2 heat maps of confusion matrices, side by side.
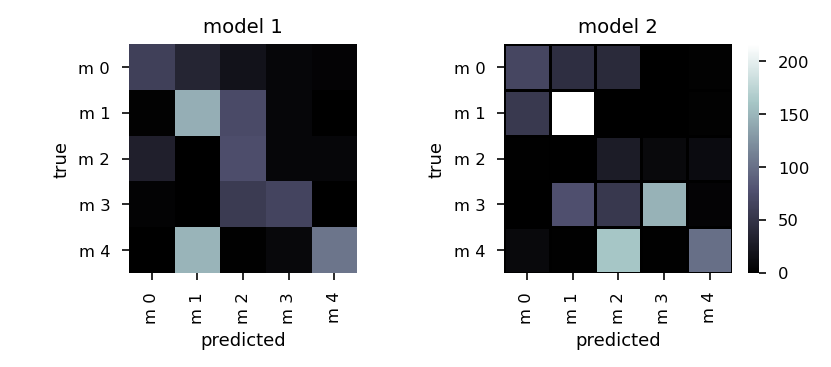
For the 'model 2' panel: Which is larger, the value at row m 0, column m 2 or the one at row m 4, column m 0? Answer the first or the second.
the first
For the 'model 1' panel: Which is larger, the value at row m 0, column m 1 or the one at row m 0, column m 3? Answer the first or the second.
the first
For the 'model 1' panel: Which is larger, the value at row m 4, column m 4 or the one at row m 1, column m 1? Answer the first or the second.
the second
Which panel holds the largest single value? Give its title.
model 2
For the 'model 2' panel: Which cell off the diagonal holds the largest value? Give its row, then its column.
m 4, m 2
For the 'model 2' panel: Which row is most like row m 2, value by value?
m 0
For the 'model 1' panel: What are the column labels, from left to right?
m 0, m 1, m 2, m 3, m 4
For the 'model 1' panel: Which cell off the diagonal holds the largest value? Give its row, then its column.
m 4, m 1
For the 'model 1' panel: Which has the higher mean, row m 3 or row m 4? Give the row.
m 4
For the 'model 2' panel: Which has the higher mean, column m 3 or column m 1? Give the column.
m 1
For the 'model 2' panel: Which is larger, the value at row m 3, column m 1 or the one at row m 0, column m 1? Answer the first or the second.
the first
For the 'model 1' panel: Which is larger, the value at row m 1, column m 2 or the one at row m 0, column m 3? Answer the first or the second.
the first
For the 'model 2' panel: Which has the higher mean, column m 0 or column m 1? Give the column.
m 1
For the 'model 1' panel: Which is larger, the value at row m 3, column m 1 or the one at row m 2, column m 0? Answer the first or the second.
the second
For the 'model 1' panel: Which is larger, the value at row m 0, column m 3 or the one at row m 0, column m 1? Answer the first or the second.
the second
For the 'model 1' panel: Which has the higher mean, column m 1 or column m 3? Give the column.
m 1
